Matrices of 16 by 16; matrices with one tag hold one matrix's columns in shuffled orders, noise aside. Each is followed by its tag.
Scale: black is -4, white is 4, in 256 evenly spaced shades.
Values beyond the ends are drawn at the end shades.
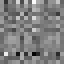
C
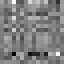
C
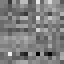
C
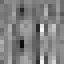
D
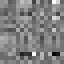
C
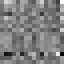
C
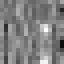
D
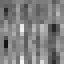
D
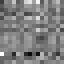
C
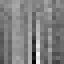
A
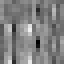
D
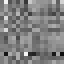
C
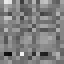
C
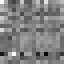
C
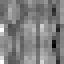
D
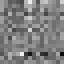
C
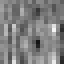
D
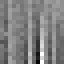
A
